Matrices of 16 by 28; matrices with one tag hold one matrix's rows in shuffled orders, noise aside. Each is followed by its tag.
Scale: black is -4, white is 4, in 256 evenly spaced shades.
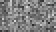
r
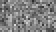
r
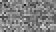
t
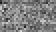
t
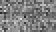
t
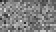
t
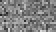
t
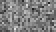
r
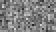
r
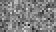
r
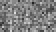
r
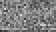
t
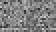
t
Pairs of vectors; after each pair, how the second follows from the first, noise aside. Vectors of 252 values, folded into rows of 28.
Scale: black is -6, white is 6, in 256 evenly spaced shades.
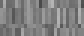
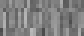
reversed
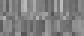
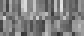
scaled up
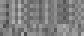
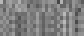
reversed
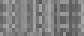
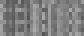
reversed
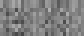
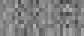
reversed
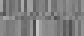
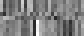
scaled up
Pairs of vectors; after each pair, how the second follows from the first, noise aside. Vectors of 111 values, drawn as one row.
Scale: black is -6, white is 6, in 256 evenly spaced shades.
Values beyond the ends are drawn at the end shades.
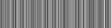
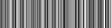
scaled up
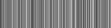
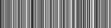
scaled up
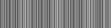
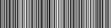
scaled up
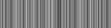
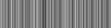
wrapped around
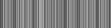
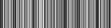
scaled up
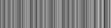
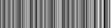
scaled up
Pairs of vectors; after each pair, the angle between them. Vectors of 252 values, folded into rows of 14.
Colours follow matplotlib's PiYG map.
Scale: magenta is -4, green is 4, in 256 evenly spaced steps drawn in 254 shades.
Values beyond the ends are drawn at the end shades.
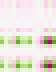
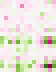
nearly parallel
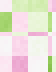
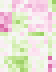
nearly opposite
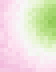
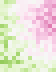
nearly opposite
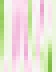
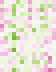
partly opposed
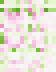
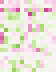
nearly opposite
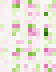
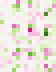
nearly parallel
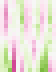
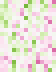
partly opposed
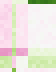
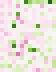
partly aligned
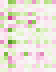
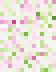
orthogonal
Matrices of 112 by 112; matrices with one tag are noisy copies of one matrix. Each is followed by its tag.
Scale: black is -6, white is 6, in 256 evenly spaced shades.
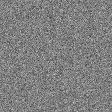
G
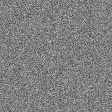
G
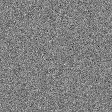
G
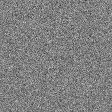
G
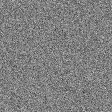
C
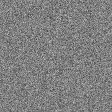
G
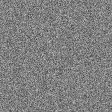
G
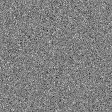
G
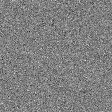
C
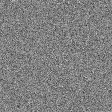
C
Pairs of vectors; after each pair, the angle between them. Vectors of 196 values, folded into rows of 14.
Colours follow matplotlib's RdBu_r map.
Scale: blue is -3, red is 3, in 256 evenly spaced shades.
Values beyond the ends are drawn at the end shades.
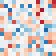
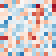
partly aligned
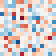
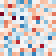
nearly opposite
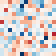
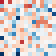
orthogonal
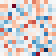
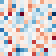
partly opposed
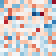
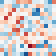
partly aligned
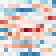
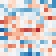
nearly parallel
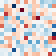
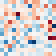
partly aligned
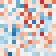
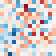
nearly parallel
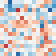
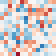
partly opposed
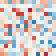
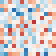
nearly opposite
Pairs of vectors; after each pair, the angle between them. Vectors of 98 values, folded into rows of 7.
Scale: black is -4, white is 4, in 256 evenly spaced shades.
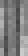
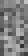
partly opposed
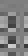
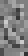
orthogonal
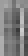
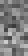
orthogonal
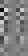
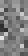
partly opposed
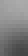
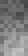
nearly opposite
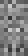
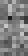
partly aligned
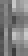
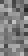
partly opposed
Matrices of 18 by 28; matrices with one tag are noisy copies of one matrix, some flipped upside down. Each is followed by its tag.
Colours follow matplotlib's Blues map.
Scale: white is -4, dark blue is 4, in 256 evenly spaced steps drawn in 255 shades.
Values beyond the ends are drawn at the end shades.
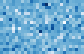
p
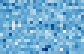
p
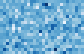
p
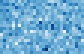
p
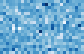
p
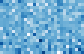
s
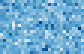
p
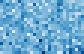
s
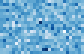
p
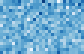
s
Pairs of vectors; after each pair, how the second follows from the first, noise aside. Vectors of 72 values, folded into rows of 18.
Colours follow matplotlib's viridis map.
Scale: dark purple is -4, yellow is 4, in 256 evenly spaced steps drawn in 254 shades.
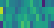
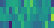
reversed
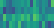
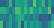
reversed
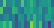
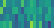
copied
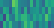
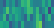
reversed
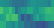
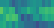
copied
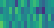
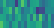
copied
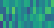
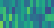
negated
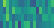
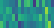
reversed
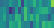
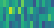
negated
